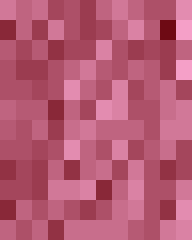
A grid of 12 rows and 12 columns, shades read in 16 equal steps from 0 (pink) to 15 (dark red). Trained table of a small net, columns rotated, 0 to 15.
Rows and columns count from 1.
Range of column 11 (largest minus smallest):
11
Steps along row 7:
up down up down down up same same up down same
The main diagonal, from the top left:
4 6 7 8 2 9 6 3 4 8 11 3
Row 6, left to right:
6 7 7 12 6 9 2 3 8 8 5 4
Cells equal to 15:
1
